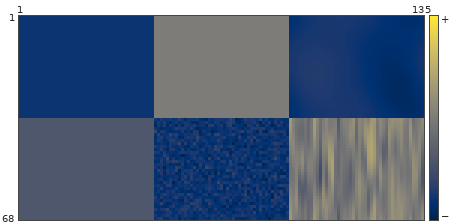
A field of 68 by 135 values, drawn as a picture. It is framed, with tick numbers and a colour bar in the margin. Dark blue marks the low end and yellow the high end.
It is made of 2 by 3 panels. Panel 1,1: very low, flat. Panel 1,2: middling, flat. Panel 1,3: very low, smooth, faint in contrast. Panel 2,1: low, flat. Panel 2,2: very low, fine-grained, faint in contrast. Panel 2,3: middling, streaked downward.
